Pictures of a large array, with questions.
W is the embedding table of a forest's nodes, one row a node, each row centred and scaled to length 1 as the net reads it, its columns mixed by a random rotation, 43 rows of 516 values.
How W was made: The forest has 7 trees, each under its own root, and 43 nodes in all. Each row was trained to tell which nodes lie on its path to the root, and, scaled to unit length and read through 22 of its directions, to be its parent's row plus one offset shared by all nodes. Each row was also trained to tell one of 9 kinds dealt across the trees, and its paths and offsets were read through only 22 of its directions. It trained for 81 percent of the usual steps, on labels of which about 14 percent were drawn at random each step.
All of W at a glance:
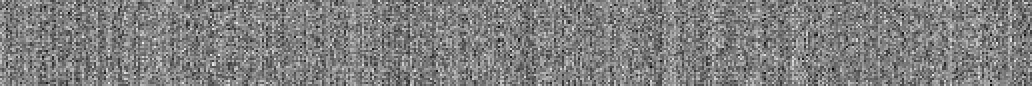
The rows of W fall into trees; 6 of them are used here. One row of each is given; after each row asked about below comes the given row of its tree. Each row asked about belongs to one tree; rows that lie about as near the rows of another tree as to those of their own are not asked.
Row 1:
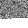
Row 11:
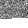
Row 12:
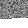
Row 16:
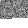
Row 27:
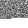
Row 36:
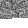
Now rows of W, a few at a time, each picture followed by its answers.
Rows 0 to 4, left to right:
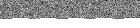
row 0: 36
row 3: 11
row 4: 12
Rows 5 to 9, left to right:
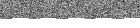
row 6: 1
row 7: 16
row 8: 27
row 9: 36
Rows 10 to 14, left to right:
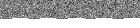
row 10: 11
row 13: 36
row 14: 12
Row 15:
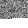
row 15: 16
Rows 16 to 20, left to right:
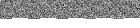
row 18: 36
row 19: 11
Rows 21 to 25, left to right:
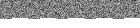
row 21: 16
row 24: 1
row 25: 16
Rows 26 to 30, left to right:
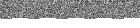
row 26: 36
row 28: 16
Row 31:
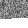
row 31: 12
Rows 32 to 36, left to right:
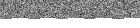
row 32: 12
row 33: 11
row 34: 11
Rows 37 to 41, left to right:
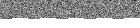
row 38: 36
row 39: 36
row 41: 16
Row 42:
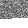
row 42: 16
